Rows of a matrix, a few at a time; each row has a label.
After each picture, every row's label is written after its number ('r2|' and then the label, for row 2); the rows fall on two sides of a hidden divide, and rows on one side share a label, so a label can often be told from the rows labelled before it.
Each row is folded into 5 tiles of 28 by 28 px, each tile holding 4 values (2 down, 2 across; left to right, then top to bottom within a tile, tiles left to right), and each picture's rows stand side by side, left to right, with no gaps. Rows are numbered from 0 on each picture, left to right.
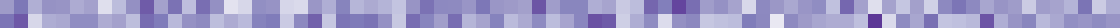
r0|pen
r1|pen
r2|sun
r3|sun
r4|sun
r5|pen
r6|sun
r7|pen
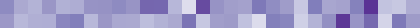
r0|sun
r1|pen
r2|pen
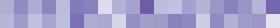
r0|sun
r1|sun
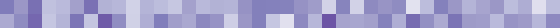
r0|sun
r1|sun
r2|pen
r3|pen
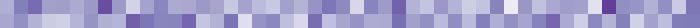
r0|pen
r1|pen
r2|sun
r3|pen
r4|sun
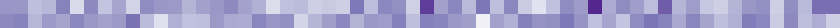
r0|pen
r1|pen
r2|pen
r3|pen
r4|pen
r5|sun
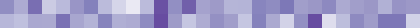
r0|pen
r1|sun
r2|sun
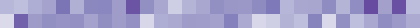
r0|sun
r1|sun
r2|sun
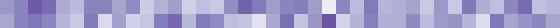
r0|sun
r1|sun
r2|pen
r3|sun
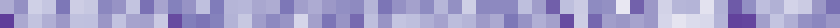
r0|pen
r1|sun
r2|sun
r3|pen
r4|sun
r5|sun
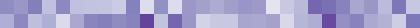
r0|pen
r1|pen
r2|sun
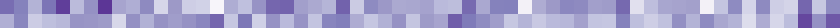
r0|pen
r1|sun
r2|pen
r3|sun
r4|pen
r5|pen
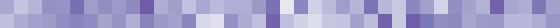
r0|sun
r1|pen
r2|pen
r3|sun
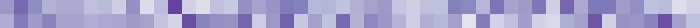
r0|pen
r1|pen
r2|pen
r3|sun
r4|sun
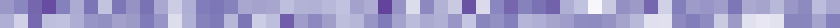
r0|sun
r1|pen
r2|pen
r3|sun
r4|sun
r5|pen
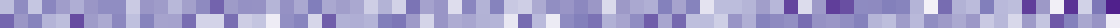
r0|sun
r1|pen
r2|pen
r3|sun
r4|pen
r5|sun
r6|pen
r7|sun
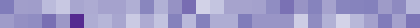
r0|sun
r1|sun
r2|pen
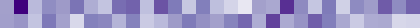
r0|pen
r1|pen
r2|sun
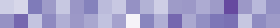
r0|sun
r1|sun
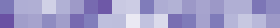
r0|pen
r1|sun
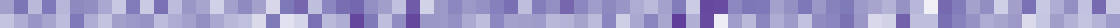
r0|sun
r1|pen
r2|sun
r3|sun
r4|pen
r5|pen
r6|pen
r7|sun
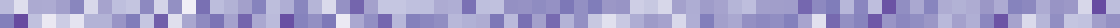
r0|pen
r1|pen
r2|pen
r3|sun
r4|pen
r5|pen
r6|sun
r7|sun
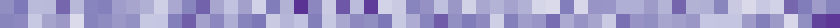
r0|pen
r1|sun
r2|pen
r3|pen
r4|sun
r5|pen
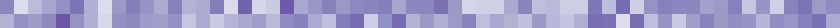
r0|sun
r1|pen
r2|sun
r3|pen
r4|sun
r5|pen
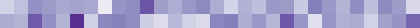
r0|sun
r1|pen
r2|pen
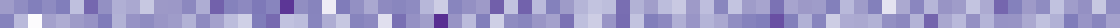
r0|pen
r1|sun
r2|pen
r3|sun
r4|pen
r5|sun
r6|pen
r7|pen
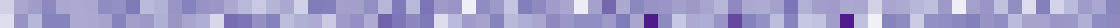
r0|sun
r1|pen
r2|sun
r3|pen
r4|sun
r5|sun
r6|pen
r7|pen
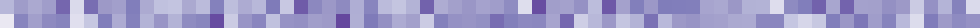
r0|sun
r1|sun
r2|pen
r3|sun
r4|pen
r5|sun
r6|pen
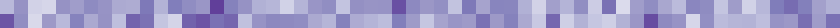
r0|pen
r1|pen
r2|sun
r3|sun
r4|sun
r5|pen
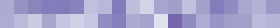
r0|pen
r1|sun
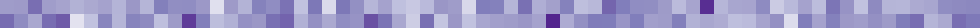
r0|pen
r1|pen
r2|pen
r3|pen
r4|sun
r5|pen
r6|sun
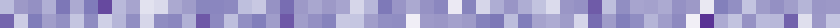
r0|pen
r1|sun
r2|pen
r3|sun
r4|sun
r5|pen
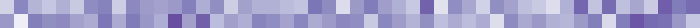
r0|pen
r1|sun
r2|sun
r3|pen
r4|sun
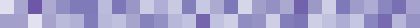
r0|pen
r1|sun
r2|pen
